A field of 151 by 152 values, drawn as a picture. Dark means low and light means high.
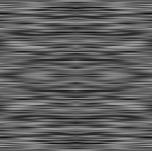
Histogram: bell-shaped. Grain: streaks across. Slope: none. Mirror symmetry: left to right and top to bottom.
